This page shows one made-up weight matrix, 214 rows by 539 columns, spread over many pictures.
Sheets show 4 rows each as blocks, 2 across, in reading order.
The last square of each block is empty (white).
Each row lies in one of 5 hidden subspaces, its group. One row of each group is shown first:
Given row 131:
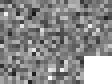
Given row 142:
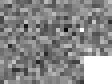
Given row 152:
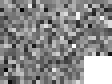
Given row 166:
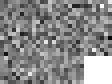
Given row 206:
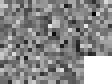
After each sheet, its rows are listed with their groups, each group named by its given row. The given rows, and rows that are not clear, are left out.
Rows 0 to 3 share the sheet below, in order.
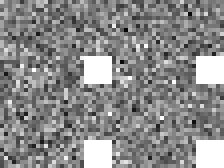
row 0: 206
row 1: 152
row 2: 142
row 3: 152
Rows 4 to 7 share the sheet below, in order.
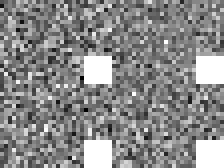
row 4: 142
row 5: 166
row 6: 142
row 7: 152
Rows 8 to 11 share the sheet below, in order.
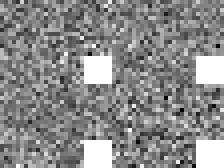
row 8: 166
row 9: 131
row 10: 206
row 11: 131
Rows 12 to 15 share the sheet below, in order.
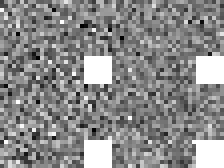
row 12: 142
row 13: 152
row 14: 152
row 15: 206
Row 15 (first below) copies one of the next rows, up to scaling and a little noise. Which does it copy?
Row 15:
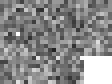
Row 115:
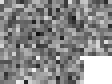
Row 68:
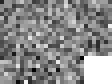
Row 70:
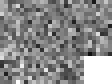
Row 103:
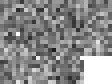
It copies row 103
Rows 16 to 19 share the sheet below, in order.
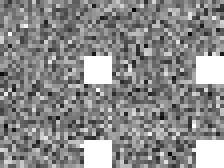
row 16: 152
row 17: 152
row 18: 166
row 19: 142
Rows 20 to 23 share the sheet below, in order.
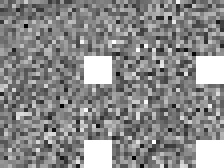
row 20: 142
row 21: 142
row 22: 142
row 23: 131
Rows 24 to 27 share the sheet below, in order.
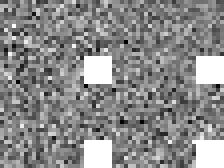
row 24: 206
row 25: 142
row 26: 152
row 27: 206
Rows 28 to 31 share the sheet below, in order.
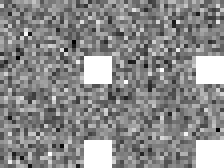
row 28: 131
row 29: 142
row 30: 131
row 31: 131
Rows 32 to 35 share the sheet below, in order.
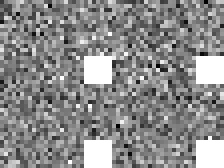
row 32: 142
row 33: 206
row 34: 152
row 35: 152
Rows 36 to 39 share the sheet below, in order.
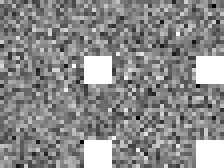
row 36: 131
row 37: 142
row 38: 206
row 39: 131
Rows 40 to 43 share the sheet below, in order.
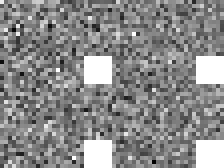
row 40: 131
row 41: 142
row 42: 142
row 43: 131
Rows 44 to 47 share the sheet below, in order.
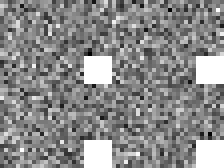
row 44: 206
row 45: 152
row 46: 206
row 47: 142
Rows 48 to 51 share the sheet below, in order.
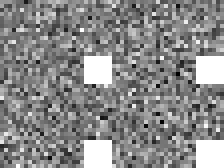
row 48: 142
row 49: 142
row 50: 206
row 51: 131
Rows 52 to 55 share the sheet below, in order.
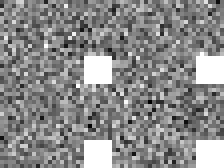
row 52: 142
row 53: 206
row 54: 166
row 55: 142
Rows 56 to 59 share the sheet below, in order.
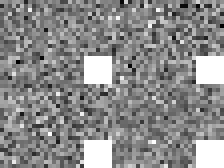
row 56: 131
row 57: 152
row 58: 166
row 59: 206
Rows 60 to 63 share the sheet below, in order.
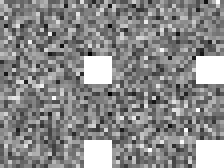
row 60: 206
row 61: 206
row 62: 131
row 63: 142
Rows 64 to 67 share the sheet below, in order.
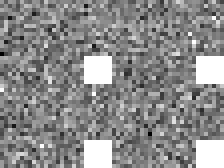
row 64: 131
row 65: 142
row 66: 142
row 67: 166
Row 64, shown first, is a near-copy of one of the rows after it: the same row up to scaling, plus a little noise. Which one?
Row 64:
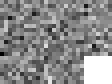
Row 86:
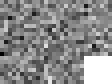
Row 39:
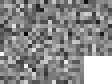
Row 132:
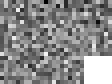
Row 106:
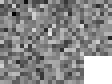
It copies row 86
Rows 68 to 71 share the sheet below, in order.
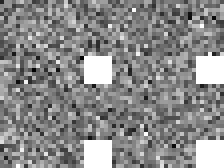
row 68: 206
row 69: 152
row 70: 206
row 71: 131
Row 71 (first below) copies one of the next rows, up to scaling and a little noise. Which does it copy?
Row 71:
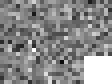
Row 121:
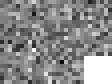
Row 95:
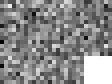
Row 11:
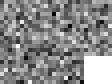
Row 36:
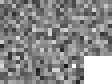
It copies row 121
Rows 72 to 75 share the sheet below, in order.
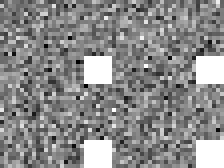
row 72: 142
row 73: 206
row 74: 152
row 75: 131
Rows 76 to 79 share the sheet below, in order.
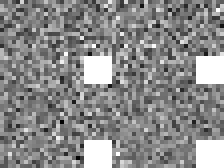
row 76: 166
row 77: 152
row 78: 166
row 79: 152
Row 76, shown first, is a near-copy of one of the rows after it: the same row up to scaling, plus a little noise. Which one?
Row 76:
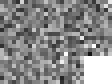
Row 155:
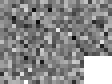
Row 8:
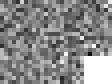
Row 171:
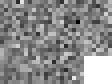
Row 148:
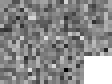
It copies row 8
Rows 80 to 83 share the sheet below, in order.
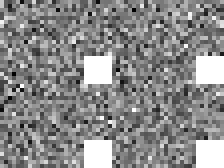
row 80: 152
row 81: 152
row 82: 152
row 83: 152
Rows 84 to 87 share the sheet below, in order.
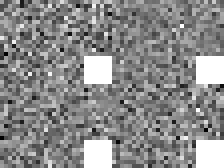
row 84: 166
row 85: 166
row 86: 131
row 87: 166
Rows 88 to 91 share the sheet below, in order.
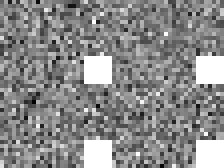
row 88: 152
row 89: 152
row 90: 131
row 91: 142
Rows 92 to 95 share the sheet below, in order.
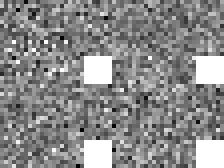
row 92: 131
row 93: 206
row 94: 166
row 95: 131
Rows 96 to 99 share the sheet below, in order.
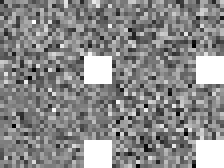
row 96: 206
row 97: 142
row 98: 142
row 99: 142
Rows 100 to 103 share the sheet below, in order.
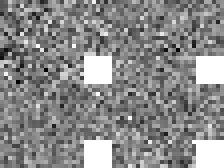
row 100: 206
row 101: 142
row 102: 152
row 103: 206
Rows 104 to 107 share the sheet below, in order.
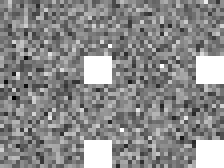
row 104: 131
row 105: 206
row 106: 131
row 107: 142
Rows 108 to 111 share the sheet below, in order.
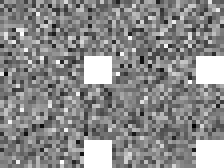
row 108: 142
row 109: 142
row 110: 166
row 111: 142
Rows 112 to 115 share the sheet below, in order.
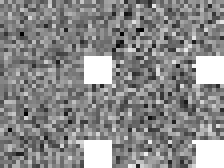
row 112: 142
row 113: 131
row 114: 142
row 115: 206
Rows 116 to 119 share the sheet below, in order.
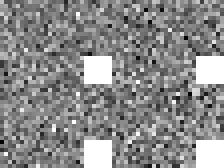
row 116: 206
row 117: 166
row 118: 166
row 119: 166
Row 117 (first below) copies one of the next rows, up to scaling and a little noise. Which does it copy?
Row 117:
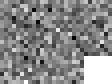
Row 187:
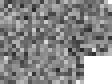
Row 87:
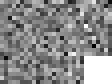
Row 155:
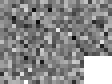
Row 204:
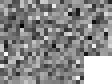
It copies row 155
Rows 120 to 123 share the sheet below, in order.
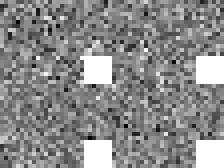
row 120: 206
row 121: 131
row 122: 206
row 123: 142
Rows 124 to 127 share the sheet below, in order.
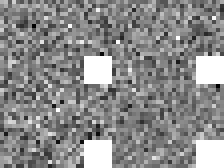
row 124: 166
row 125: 152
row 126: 206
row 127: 206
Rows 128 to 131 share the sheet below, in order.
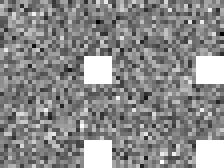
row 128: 206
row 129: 152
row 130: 142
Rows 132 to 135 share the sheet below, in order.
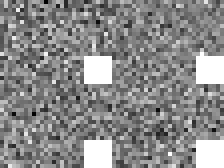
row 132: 131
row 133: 206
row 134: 152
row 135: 142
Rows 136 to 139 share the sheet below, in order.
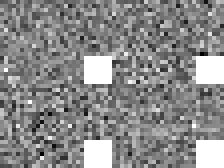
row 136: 152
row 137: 206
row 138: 131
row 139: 142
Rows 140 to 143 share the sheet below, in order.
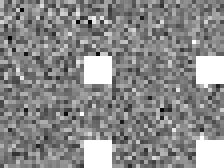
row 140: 152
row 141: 142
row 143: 206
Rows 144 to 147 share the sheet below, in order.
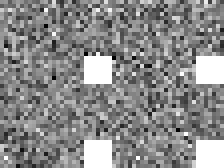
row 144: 152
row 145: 166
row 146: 206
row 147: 142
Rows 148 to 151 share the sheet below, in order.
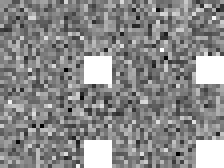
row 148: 166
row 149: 152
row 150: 166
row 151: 166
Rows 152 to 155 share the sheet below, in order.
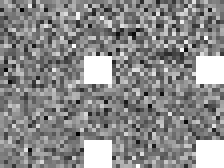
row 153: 142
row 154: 166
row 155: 166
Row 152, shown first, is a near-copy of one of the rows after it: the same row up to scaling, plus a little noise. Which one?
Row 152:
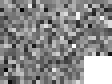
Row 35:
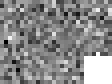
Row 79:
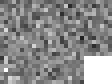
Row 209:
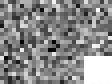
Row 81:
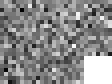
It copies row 81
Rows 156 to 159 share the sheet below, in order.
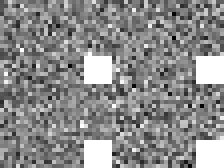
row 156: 206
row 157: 152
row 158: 142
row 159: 152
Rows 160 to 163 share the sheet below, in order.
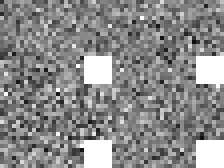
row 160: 206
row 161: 142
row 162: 166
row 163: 206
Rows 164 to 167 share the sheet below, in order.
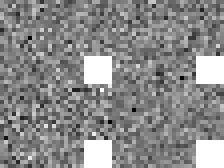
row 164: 131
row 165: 131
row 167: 152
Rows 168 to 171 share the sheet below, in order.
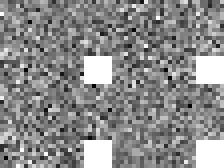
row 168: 206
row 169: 206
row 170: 206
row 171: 166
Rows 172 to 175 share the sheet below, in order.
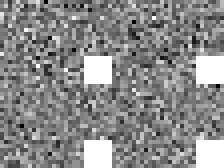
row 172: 131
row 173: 142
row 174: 152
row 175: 206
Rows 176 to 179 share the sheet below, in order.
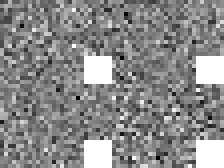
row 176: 152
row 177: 131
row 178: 152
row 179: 131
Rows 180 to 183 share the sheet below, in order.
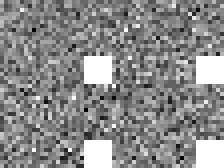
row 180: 152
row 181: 152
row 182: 206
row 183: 131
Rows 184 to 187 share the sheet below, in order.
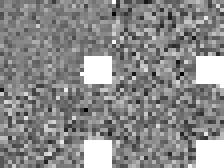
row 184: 131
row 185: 131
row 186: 142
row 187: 166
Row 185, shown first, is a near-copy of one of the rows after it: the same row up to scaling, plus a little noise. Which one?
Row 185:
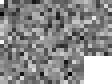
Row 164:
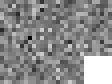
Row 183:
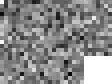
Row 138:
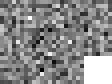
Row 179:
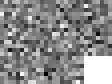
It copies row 183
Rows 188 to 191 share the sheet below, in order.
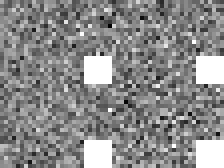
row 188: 152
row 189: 142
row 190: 206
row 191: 166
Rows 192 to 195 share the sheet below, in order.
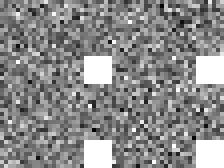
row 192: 131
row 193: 166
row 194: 152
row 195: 131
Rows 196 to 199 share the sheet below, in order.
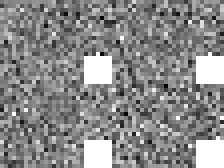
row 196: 152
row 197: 152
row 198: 152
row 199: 152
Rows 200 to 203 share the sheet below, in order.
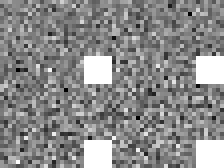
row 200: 142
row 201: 152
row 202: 142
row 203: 131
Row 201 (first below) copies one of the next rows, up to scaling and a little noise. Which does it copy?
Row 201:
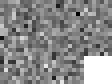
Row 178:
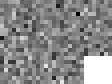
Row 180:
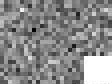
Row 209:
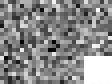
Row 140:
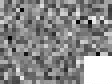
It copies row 178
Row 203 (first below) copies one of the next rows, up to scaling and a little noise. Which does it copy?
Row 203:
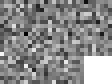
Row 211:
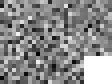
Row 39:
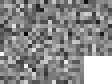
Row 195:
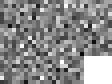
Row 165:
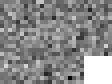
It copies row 39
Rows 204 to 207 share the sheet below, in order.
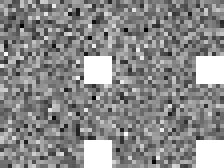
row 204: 166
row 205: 152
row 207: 131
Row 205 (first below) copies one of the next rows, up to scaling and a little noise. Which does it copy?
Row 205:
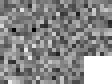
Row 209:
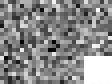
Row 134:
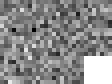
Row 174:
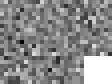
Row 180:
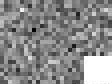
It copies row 134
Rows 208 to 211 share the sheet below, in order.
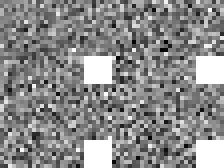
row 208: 142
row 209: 152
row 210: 152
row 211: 131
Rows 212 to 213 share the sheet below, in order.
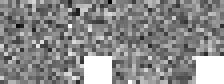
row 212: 166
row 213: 206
